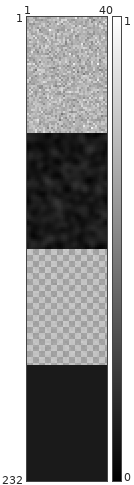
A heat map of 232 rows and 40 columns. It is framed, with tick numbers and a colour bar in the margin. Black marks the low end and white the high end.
It is made of 4 by 1 panels. Panel 1,1: high, fine-grained. Panel 2,1: very low, blotchy, faint in contrast. Panel 3,1: high, checkered. Panel 4,1: very low, flat.
